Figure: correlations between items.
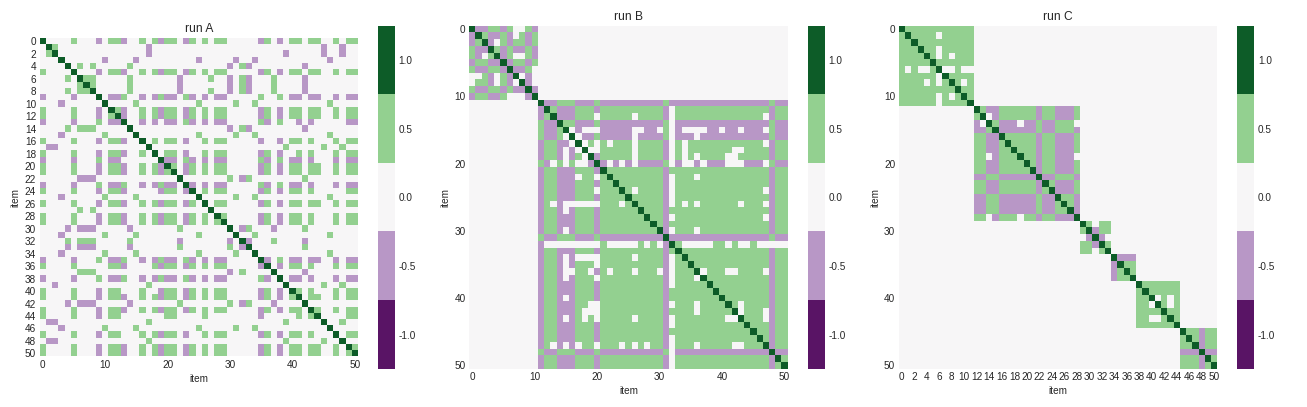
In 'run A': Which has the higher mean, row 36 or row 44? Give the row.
36
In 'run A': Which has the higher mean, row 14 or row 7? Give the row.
14
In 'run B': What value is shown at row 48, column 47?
-0.5
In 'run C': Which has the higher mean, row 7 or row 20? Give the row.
7
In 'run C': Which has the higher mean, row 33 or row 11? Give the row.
11
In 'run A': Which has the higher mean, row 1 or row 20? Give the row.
20
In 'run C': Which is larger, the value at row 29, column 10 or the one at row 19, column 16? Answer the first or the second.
the second
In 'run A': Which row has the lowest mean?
35
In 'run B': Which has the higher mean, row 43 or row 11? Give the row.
43
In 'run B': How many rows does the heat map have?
51
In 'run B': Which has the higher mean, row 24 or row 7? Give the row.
24
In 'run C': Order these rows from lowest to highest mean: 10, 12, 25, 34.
25, 34, 12, 10
